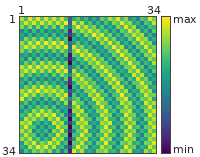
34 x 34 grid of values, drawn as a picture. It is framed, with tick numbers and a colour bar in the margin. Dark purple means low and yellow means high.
The halves do not mirror each other. Overall the values sit about 70% of the way up the scale. Concentric rings centre on the bottom left. Column 13 differs from the columns beside it.
